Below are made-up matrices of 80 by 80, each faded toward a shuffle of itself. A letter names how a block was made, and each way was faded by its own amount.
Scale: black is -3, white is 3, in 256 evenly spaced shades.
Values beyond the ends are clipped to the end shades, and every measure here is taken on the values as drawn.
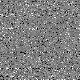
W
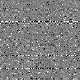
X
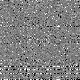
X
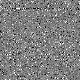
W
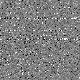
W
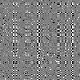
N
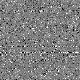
W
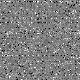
W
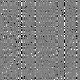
N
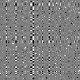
N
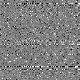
X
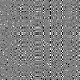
N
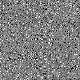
W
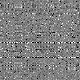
X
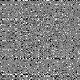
X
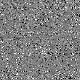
W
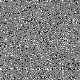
W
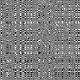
N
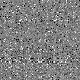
W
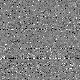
W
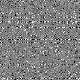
X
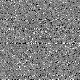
W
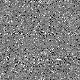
W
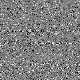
W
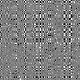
N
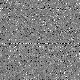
W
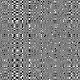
N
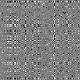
N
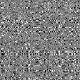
X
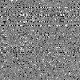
X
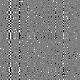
N
